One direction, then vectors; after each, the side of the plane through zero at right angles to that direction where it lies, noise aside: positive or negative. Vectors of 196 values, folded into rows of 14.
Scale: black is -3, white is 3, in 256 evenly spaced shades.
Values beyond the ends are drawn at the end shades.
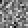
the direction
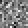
positive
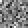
negative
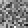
negative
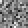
negative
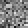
positive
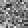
negative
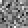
negative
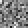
negative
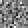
negative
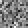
negative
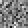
negative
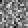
positive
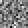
negative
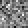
positive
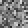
negative
